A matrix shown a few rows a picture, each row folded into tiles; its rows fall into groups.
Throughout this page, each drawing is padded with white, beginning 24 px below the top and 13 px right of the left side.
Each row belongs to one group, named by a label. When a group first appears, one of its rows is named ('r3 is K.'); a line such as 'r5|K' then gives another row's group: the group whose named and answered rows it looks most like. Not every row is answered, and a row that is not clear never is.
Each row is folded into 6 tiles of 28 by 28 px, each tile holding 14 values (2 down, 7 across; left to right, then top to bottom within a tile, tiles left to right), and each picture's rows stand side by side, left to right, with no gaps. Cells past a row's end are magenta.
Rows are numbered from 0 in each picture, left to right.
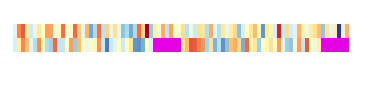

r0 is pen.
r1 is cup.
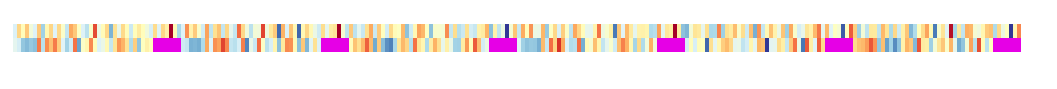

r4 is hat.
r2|cup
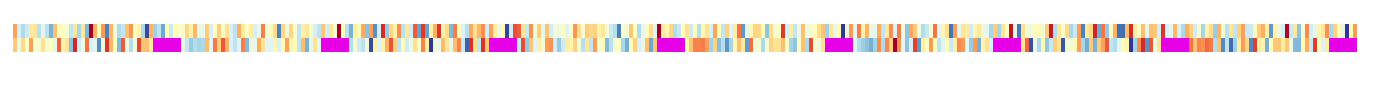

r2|hat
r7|cup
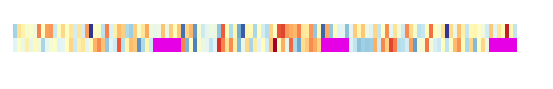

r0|pen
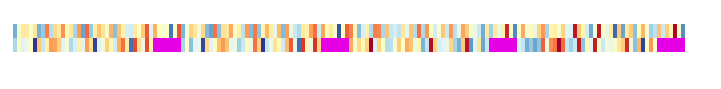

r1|hat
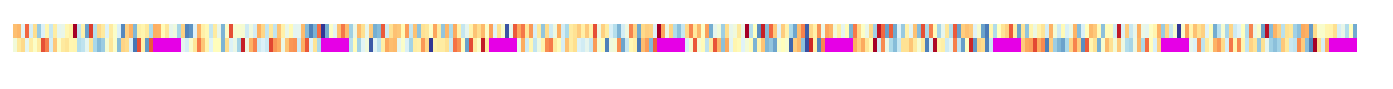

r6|cup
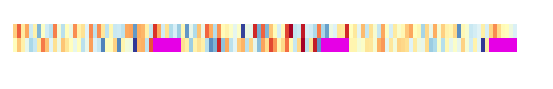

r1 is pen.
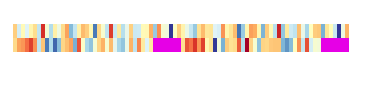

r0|cup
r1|cup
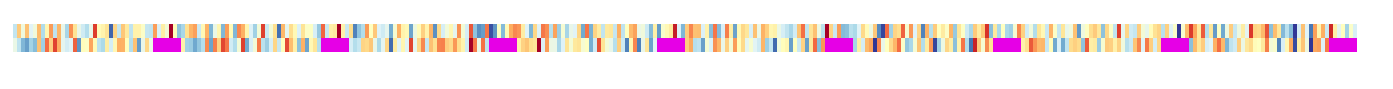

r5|hat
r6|cup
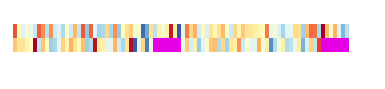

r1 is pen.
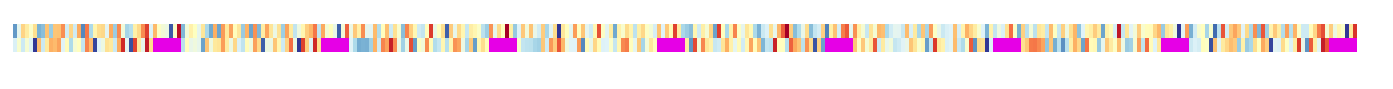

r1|hat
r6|cup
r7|hat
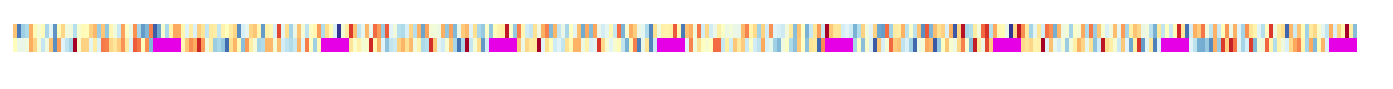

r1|cup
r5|hat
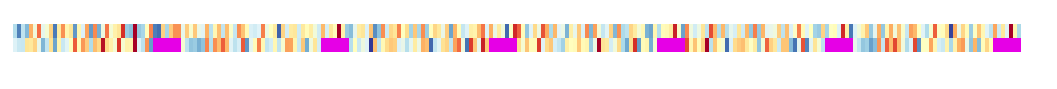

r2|hat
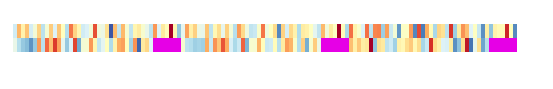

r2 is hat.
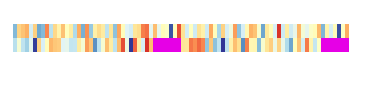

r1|cup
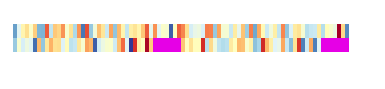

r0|hat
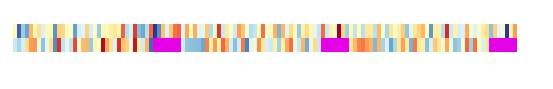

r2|cup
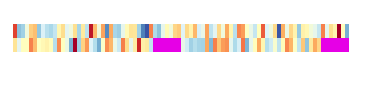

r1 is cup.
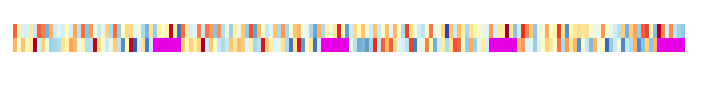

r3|pen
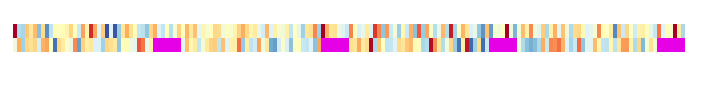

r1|pen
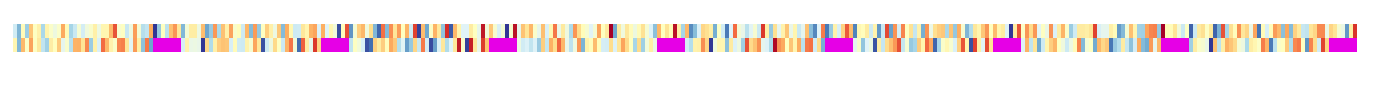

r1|hat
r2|hat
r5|hat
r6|pen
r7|hat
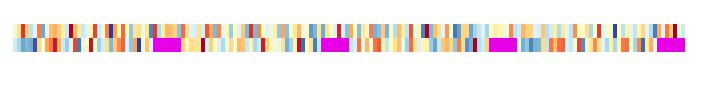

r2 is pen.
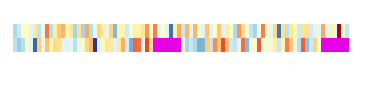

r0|hat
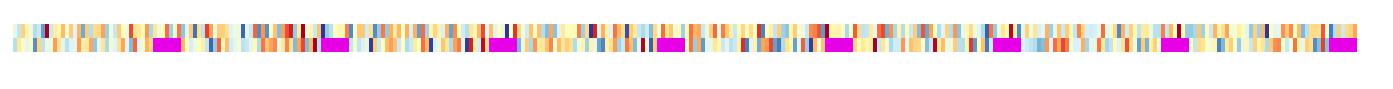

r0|hat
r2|hat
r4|pen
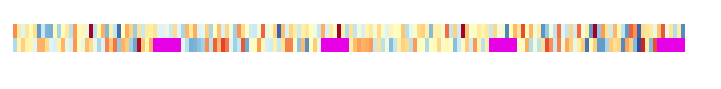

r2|cup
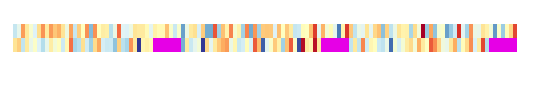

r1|hat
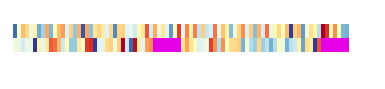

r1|pen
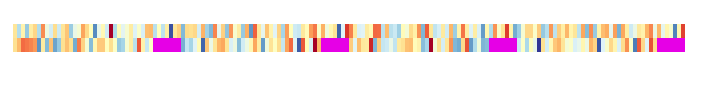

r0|cup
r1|hat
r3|hat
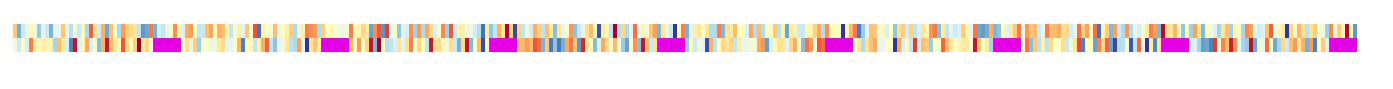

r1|pen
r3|cup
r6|pen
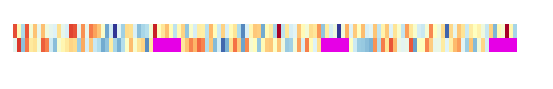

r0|pen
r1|cup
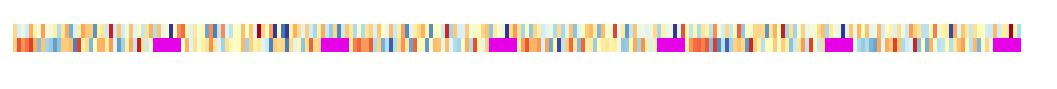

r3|cup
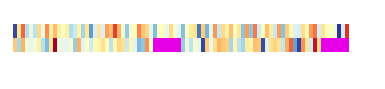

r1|hat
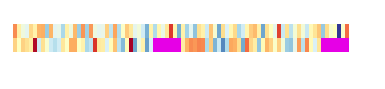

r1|cup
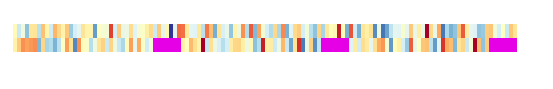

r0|cup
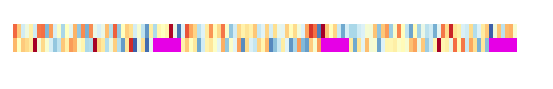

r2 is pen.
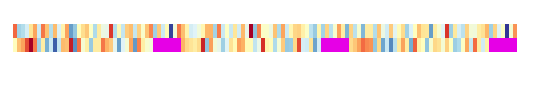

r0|cup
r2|cup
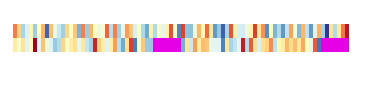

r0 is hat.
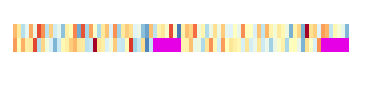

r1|pen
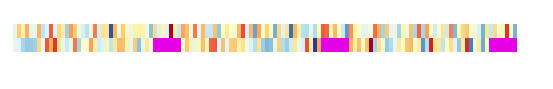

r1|pen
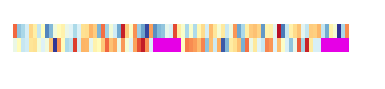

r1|cup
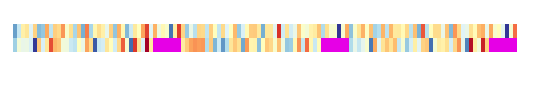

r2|hat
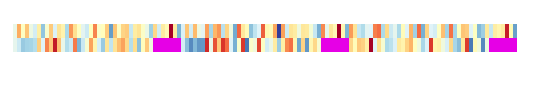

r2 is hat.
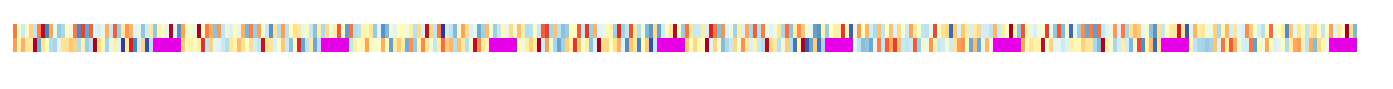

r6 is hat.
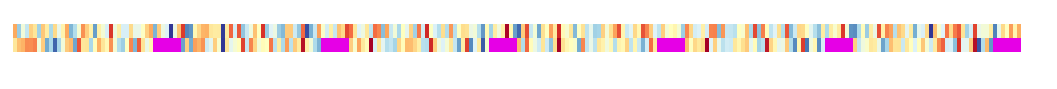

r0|cup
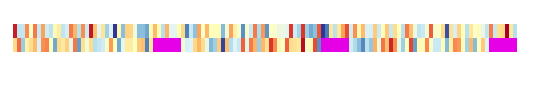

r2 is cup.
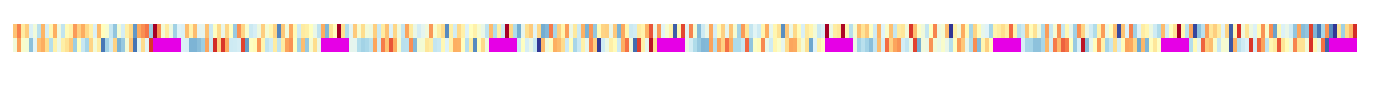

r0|pen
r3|hat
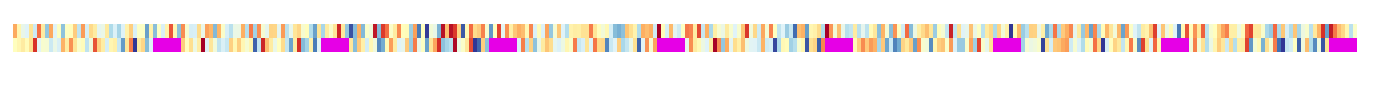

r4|pen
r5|cup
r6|hat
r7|pen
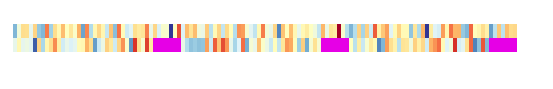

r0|hat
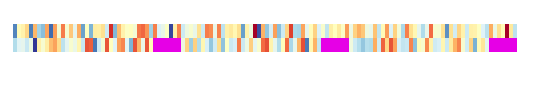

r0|hat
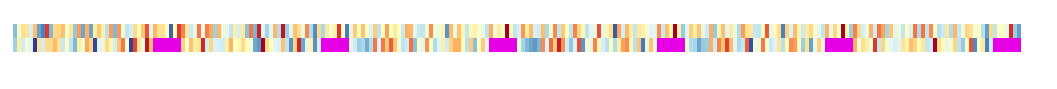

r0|hat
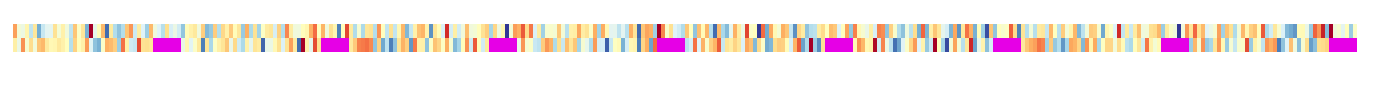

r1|hat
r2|cup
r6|cup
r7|pen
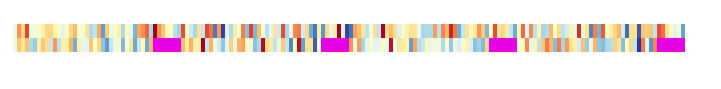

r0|pen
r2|pen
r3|pen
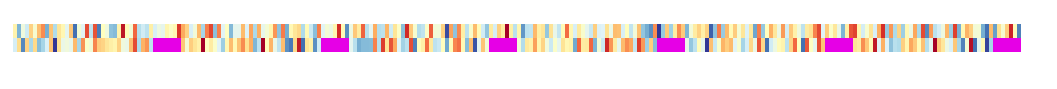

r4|hat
